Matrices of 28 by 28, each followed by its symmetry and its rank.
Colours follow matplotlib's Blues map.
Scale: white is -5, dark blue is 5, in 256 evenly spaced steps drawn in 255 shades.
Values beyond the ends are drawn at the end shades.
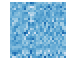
neither, rank five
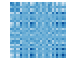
symmetric, rank two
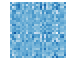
neither, rank three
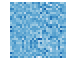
neither, rank five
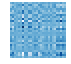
neither, rank two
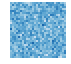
neither, full rank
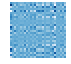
neither, rank two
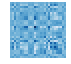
symmetric, rank two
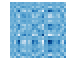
symmetric, rank two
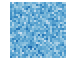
neither, full rank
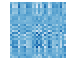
neither, rank two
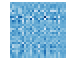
neither, rank three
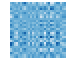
antisymmetric, rank two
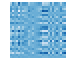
neither, rank two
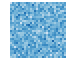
neither, full rank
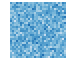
neither, full rank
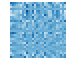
neither, rank three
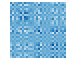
symmetric, rank two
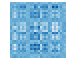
antisymmetric, rank two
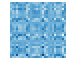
antisymmetric, rank two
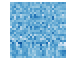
neither, rank five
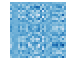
neither, rank three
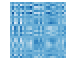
antisymmetric, rank two
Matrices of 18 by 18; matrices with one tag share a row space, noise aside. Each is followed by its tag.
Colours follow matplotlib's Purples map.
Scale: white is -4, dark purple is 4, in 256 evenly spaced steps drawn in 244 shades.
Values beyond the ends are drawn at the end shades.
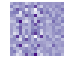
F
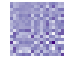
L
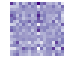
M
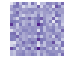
M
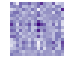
M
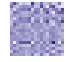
L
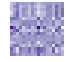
M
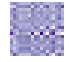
L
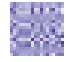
L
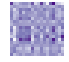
L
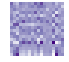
M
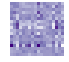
M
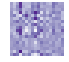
F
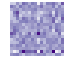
M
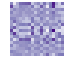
L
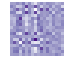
F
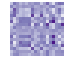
L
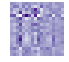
F
